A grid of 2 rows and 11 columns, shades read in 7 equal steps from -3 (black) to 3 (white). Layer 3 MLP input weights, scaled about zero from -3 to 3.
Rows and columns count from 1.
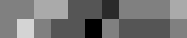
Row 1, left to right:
0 0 1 1 -1 -1 -2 0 0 0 1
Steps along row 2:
up down down same down up down same same up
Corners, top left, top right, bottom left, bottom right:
0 1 0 0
